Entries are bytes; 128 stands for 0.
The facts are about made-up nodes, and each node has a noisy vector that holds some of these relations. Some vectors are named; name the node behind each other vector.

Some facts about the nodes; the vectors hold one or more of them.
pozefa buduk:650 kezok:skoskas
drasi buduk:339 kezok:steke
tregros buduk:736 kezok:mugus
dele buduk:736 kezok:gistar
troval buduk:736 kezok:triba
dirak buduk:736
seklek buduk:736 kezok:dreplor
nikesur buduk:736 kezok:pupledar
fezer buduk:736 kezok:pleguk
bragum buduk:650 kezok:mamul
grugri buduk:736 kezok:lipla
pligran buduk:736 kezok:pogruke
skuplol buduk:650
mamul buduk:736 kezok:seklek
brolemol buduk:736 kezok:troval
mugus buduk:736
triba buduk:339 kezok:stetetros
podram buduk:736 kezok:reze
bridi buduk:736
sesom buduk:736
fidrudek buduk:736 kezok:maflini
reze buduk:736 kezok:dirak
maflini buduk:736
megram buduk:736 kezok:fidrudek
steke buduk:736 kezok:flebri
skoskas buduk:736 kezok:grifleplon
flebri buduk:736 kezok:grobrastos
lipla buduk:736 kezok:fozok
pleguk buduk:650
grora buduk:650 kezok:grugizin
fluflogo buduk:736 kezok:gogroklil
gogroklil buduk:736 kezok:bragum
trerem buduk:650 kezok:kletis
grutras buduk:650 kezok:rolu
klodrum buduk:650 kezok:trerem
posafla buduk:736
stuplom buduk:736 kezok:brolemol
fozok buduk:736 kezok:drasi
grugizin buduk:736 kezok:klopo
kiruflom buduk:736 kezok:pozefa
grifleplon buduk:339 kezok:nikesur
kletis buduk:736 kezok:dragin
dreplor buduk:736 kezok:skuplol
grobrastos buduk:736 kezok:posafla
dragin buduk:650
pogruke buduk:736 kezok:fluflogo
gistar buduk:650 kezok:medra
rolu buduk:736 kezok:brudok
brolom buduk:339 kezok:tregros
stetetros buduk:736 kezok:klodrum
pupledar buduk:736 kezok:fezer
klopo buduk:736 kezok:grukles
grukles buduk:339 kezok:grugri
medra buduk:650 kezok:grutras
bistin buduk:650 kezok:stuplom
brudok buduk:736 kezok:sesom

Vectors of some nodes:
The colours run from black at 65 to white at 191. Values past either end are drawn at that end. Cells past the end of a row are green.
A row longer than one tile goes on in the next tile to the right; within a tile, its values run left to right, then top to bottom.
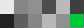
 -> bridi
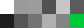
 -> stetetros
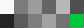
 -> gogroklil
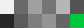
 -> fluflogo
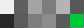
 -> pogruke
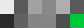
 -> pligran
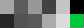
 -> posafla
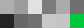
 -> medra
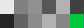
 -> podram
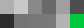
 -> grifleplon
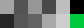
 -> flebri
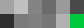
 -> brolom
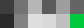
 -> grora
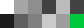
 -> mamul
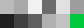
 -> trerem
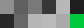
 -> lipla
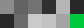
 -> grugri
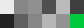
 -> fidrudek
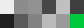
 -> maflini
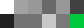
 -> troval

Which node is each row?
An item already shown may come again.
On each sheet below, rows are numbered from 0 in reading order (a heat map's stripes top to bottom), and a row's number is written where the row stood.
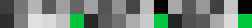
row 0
grora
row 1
steke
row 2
posafla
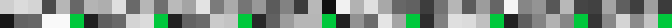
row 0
skuplol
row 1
pleguk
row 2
bragum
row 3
fozok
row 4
bistin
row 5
grora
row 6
skoskas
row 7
grukles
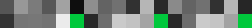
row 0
drasi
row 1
grugri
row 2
grugri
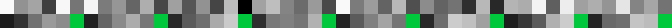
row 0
kletis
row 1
kiruflom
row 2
steke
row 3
brolom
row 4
gogroklil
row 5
grugri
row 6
dragin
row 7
pozefa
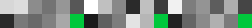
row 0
triba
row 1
dreplor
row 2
dele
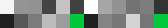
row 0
sesom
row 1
stuplom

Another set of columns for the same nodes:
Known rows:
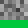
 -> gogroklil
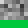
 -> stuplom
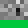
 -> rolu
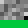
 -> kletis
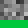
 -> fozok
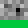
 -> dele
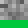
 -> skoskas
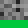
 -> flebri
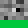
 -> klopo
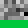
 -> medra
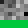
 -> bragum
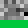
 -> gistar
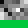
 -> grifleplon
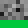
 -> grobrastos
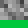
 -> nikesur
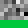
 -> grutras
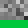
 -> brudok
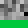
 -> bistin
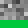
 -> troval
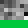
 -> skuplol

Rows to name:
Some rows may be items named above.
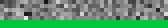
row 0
skuplol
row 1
steke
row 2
brolemol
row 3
gogroklil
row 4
lipla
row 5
mamul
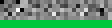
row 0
drasi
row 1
seklek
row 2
dreplor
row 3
pligran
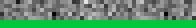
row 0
steke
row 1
klodrum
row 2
fozok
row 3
stuplom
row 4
fluflogo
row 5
klodrum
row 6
lipla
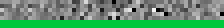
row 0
kiruflom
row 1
kiruflom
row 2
grugri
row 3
stetetros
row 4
grukles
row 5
grora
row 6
fluflogo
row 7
pozefa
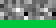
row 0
pleguk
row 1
dragin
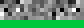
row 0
brolom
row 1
trerem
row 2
triba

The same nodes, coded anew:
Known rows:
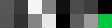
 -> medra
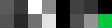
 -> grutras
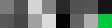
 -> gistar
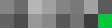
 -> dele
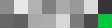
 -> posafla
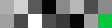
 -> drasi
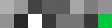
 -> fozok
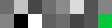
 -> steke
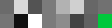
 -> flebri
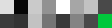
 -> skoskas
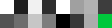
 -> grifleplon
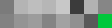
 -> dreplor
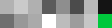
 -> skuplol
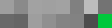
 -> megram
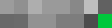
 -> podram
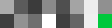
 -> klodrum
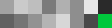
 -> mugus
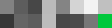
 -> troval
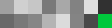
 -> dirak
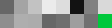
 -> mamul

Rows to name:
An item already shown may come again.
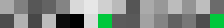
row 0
triba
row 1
kiruflom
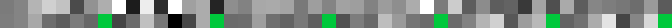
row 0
pogruke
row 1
grifleplon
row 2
pligran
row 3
kletis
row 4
grora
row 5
bistin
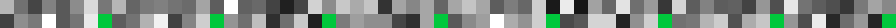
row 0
trerem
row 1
bistin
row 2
grugri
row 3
brolom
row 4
dragin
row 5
pozefa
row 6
grora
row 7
lipla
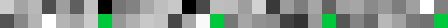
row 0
pleguk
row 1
bragum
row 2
brolom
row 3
kletis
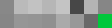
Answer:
dreplor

